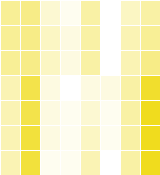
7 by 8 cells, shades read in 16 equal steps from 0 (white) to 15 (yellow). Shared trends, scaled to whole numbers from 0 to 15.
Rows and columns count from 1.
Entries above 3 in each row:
5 6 6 4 4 5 5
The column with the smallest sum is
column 6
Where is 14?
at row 4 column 8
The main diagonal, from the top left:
7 8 4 0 3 1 6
